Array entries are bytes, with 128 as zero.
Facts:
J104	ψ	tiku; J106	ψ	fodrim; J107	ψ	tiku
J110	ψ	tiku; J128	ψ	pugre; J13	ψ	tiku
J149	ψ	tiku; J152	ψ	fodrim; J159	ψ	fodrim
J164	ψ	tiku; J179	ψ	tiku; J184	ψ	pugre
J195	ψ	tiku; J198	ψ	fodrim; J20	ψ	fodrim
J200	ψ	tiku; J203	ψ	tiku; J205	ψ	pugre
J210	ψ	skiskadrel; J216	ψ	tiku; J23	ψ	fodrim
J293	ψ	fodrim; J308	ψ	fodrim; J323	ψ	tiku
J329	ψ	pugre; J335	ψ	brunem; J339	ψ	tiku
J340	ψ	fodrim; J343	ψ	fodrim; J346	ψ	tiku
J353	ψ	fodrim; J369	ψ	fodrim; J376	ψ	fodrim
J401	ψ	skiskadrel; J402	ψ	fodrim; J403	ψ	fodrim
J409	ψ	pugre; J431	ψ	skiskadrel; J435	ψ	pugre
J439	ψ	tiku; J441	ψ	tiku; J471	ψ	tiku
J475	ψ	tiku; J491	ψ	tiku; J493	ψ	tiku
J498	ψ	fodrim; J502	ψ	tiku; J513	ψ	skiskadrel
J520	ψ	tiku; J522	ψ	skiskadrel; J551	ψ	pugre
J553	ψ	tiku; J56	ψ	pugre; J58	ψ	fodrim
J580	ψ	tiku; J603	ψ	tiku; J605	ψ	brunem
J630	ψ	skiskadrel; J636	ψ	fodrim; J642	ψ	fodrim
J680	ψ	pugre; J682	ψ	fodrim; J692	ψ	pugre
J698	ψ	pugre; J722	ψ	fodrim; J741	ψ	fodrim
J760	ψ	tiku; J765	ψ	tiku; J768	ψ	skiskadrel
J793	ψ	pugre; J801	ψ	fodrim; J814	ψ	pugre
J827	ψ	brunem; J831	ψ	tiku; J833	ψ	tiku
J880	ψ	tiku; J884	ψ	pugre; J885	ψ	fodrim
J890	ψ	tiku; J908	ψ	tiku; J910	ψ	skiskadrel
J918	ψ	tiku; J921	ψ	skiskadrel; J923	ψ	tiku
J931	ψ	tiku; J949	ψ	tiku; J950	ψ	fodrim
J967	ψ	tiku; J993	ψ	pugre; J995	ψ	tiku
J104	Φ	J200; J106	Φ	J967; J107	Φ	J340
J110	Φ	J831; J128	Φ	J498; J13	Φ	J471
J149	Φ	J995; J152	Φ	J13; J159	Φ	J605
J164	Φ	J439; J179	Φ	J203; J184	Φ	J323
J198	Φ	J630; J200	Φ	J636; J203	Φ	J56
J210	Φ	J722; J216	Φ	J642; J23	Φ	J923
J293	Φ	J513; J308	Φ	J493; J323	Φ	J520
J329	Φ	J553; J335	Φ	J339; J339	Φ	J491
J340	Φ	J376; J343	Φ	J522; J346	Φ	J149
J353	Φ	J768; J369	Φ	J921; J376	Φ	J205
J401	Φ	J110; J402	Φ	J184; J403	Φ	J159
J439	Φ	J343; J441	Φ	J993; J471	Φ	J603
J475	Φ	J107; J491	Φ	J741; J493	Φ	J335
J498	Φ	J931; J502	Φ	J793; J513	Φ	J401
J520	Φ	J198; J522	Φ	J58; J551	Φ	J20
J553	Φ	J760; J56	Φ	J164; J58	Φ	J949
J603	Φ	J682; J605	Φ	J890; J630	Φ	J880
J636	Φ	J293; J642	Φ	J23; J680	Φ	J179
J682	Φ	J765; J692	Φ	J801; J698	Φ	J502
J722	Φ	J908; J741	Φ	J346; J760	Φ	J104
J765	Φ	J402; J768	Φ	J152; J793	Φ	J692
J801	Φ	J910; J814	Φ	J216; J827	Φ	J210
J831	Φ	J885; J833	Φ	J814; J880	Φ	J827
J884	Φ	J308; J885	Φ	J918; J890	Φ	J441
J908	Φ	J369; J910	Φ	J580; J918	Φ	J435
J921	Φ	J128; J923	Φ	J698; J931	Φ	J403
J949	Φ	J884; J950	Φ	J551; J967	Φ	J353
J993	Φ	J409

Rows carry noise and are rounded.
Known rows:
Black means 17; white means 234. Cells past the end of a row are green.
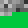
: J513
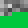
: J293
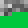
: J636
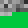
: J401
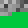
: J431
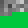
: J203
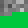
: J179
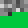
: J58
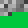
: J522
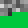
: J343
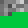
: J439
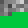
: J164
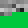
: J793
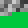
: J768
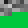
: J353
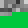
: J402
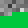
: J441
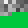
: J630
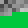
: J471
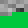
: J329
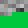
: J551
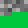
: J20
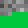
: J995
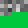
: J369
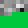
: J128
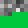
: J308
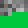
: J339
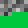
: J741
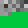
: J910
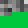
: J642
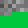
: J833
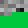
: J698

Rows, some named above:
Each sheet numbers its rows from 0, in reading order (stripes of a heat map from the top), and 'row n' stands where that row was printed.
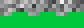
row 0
J184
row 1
J431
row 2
J630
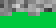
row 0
J908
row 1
J329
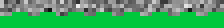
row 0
J682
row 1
J698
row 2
J335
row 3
J498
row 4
J106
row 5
J768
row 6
J128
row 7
J431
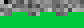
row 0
J152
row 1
J346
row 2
J493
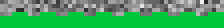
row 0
J814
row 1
J722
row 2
J216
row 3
J498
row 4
J765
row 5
J403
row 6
J56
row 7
J827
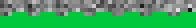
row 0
J491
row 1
J323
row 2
J346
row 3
J198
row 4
J833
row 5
J502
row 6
J884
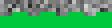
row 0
J801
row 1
J923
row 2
J931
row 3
J993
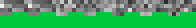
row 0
J159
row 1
J159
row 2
J210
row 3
J603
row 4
J308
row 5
J401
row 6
J741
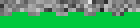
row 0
J967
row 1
J329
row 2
J885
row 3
J605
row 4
J949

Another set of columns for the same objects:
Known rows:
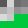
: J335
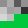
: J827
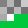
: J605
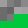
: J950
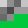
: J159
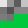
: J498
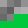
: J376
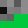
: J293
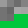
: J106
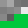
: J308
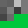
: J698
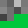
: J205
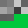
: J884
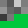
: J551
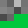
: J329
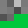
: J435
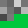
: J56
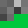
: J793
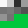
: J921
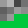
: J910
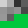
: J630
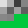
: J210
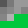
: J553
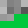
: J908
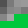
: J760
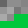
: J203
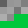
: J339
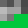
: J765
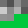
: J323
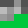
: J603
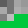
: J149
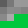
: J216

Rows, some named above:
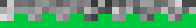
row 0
J335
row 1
J203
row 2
J967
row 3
J184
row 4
J323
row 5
J741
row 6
J522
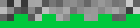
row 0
J184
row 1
J431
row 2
J203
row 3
J346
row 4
J884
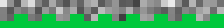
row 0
J369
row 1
J722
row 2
J323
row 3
J431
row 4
J682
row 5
J931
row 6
J369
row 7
J949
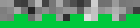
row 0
J768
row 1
J513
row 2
J402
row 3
J335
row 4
J880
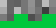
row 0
J198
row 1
J993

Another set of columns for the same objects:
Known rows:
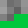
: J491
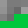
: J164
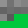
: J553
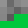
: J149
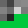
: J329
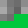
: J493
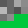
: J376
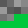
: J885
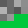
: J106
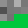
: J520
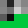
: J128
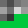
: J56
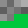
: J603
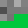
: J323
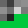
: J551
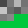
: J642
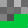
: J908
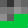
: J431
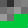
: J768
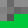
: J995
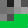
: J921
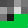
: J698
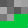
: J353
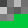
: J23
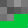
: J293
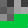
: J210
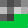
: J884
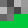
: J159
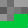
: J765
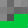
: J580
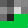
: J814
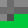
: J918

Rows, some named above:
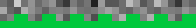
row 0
J369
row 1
J346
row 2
J910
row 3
J921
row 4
J402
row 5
J402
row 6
J431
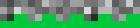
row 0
J56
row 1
J402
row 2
J765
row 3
J335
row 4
J198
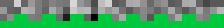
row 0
J722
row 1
J949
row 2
J827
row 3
J605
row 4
J152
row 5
J149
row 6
J152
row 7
J522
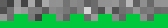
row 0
J630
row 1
J931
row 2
J179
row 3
J741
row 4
J880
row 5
J967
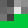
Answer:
J184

